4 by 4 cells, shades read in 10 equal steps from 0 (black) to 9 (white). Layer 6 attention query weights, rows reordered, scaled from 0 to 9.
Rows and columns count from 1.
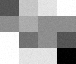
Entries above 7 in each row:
2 0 1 3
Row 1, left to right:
3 7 8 9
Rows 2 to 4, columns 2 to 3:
6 5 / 4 5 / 8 8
